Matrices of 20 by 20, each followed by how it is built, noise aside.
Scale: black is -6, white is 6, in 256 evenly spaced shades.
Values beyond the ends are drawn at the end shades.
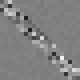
banded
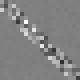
banded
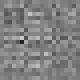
low rank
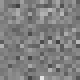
low rank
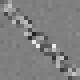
banded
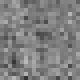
low rank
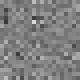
low rank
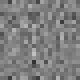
low rank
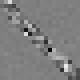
banded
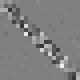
banded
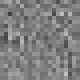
low rank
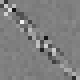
banded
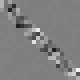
banded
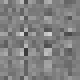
low rank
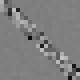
banded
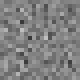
low rank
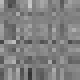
low rank
